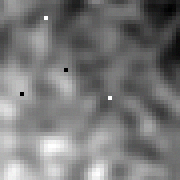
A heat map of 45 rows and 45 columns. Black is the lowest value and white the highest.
The ninth with the highest average is the bottom left. Four lone cells stand out: two far higher and two far lower than their neighbours. The ninth with the lowest average is the top right. There is an overall slope up to the bottom left. The halves do not mirror each other.
